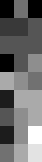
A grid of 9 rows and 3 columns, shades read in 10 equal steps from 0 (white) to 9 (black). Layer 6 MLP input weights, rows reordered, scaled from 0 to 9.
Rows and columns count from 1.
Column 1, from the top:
9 7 6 9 3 8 6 8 5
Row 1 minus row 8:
1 1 9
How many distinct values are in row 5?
3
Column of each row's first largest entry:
1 1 1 1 3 1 1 1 1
